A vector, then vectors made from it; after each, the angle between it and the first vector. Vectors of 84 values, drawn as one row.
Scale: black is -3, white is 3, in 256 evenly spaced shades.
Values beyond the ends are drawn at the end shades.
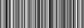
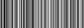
orthogonal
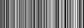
orthogonal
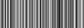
partly opposed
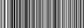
partly opposed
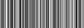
nearly opposite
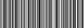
partly aligned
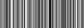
nearly parallel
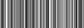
nearly opposite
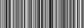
nearly parallel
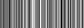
partly aligned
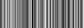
orthogonal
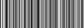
partly aligned
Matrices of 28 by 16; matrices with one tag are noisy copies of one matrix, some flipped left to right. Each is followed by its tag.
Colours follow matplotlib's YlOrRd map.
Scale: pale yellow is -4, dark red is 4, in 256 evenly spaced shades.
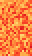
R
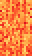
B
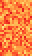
R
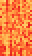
B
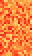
R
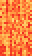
B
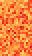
R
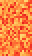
R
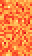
R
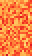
R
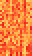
B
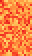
R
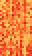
B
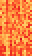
B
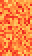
R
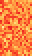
R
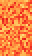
R
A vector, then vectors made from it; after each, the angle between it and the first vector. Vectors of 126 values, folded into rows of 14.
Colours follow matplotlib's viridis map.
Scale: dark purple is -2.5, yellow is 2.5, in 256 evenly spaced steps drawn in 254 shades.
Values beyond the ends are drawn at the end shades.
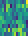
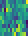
nearly parallel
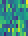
nearly parallel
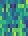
nearly parallel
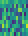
partly opposed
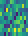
partly aligned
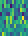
orthogonal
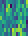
nearly parallel
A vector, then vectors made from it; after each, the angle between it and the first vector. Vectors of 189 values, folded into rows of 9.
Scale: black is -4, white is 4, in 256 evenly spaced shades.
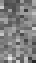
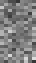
partly aligned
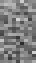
partly opposed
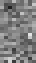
partly aligned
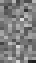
partly aligned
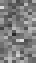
partly aligned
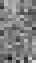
nearly opposite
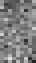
nearly parallel
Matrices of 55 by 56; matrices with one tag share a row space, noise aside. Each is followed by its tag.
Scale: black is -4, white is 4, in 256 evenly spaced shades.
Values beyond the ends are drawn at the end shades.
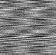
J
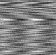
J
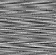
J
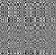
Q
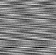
J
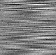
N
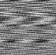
J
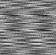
J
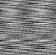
J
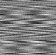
J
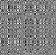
Q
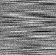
N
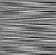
N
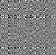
Q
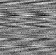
J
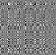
Q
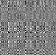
Q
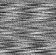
J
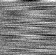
N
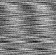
J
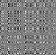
Q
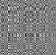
Q
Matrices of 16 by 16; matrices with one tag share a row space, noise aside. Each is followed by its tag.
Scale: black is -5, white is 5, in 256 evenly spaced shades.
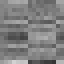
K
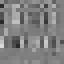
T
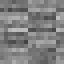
K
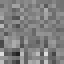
T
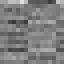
K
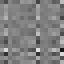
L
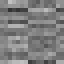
K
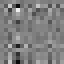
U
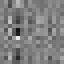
U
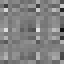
L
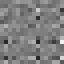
L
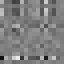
T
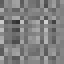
T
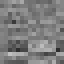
K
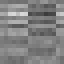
K
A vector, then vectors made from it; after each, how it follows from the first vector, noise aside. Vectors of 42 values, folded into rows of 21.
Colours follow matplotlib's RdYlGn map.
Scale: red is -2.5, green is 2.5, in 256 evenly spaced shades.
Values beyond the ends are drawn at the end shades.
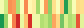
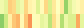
shrunk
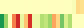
partly zeroed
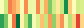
sign-scrambled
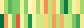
sign-scrambled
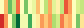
negated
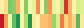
negated
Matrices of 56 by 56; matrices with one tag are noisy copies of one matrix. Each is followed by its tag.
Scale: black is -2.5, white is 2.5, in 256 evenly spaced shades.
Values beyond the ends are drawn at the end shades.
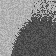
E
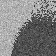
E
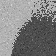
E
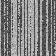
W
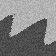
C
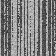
W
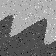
C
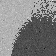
E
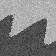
C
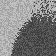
E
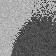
E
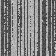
W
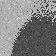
E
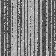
W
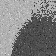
E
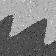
C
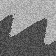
C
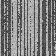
W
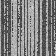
W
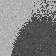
E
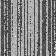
W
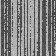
W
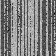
W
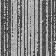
W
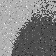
E
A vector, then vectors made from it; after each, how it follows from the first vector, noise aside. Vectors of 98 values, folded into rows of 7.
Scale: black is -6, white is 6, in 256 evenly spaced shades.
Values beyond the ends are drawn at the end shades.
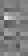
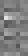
copied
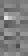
copied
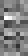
scaled up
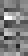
scaled up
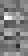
scaled up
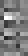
scaled up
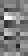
scaled up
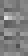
copied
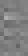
shrunk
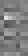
copied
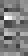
scaled up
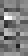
scaled up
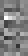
scaled up
